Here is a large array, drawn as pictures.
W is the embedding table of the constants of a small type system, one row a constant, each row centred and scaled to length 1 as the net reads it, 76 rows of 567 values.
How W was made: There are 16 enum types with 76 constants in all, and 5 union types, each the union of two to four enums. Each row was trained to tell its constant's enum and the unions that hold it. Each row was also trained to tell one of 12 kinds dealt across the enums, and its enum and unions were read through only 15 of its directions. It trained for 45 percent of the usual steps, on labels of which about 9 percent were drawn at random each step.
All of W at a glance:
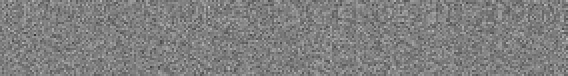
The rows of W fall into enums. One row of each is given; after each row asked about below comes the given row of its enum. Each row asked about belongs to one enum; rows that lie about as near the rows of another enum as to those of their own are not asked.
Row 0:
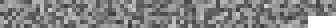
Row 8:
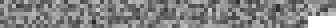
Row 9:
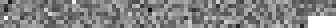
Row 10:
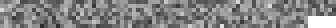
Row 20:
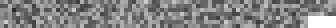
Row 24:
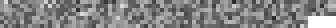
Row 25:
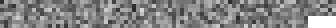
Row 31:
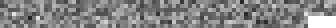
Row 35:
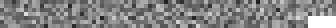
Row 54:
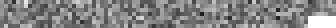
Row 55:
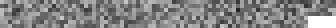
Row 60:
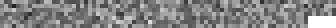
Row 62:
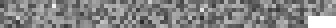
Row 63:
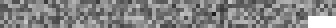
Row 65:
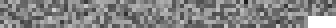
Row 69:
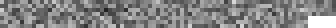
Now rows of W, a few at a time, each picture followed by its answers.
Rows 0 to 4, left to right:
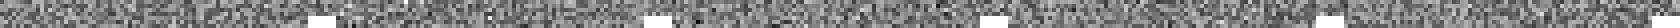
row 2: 60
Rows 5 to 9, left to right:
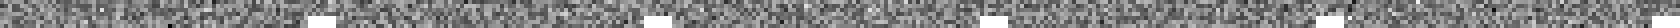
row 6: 63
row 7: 55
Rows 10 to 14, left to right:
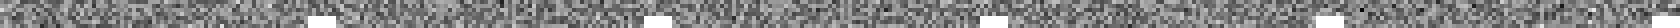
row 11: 8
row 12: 8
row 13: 20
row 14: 31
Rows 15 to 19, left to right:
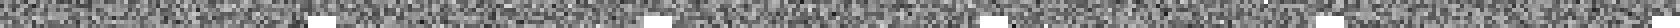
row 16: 31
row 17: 63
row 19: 25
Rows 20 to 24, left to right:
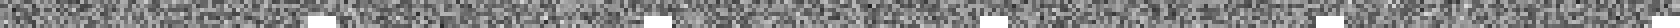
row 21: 9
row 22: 8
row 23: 25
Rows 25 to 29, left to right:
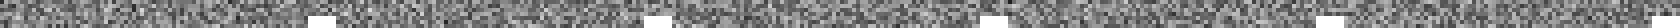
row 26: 62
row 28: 8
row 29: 55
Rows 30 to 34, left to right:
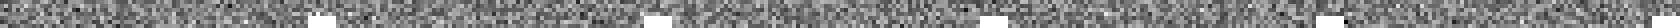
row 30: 62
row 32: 55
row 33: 60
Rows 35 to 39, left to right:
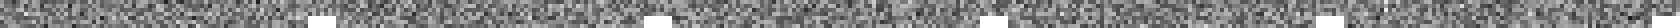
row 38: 20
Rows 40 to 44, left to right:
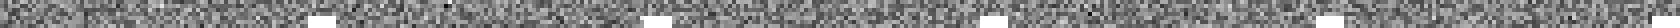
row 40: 63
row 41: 65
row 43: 62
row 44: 60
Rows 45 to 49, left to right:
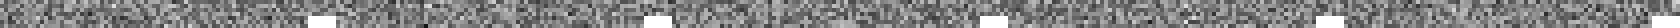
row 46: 65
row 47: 8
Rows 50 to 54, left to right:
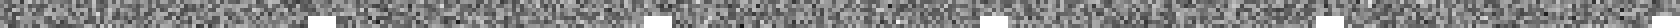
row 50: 25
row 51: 9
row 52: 62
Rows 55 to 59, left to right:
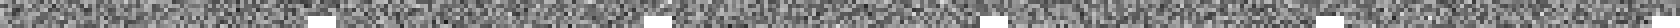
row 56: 31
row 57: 25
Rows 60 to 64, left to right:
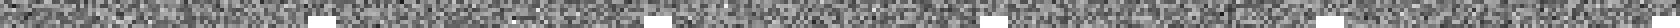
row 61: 62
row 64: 10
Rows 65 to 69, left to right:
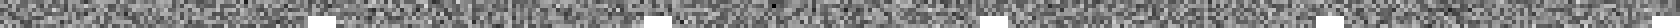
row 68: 25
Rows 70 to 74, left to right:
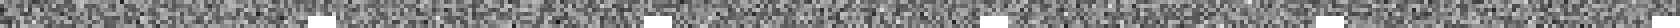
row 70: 9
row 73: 55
